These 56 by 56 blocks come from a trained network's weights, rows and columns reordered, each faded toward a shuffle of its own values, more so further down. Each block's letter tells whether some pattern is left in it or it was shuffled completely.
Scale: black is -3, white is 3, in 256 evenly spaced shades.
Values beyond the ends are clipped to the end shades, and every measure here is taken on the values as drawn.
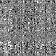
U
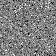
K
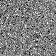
K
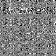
U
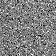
K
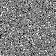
K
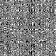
U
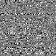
U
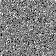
K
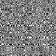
U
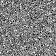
K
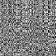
U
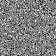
K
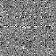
U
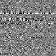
U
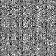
U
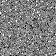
K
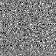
U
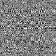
U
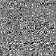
U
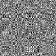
U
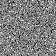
K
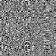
U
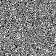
K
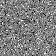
K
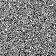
K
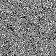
K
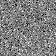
K
